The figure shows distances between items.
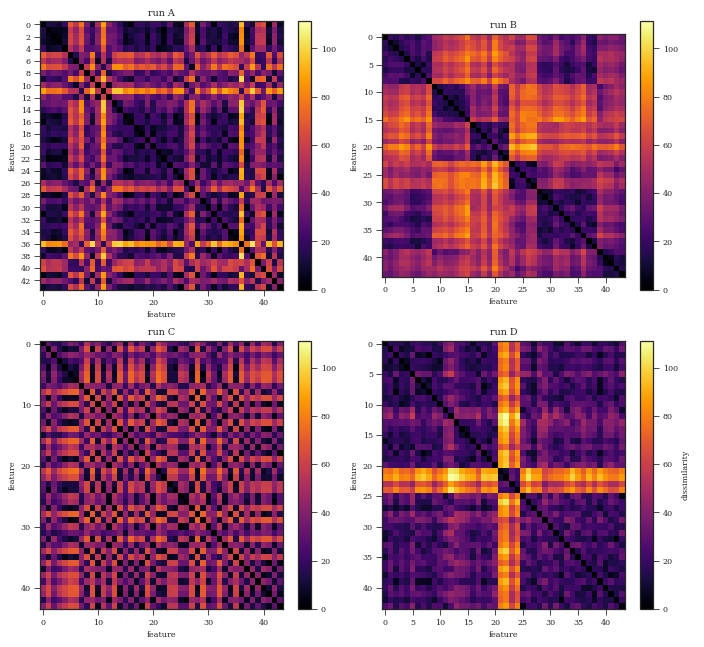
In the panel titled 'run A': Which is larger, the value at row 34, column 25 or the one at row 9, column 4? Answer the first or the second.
the second
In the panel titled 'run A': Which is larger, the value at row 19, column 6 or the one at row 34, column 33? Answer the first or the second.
the first
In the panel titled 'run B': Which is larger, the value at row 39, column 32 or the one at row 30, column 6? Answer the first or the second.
the first
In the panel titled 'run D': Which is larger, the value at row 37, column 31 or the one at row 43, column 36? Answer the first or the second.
the first
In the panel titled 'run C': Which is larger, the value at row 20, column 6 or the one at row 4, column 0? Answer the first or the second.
the first
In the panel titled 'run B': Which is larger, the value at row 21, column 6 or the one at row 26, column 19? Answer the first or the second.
the second
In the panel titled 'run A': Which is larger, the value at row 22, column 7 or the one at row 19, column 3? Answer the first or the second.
the first
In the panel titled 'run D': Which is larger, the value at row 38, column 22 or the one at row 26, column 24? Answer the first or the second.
the second
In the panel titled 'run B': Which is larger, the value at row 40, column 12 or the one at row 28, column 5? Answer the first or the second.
the first
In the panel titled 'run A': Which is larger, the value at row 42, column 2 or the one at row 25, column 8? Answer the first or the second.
the first
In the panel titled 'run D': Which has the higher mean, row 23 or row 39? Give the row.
23
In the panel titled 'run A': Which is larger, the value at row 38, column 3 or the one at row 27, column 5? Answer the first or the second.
the second
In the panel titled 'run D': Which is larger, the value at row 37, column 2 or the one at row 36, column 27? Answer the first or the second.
the second
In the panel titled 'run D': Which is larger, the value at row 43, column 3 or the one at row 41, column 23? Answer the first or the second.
the second
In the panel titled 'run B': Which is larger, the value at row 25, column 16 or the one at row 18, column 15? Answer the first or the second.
the first
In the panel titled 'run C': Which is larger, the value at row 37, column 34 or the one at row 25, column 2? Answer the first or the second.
the first
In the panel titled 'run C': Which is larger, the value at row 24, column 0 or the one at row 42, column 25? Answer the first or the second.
the first
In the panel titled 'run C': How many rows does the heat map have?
44
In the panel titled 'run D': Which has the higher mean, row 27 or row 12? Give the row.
12
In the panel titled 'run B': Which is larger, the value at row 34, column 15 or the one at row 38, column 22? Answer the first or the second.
the first
